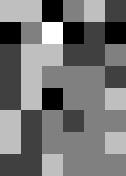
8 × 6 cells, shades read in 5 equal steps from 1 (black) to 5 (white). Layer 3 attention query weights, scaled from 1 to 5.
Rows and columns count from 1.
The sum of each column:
21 25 24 20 23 22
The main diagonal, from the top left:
4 3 4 3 3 3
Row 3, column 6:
3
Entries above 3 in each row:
3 1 2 1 2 1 2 1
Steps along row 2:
up up down up down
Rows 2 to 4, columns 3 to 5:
5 1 2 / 4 2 2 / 3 3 3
